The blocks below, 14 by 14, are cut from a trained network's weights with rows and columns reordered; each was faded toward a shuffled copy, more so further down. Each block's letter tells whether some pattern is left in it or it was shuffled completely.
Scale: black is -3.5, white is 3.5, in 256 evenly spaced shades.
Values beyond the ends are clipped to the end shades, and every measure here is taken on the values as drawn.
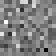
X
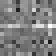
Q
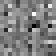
Q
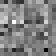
Q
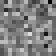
X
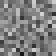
X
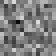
Q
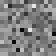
X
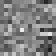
Q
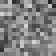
X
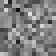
X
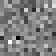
X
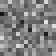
X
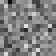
X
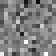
X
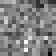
X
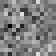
X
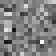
Q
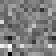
Q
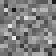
X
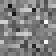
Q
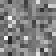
X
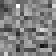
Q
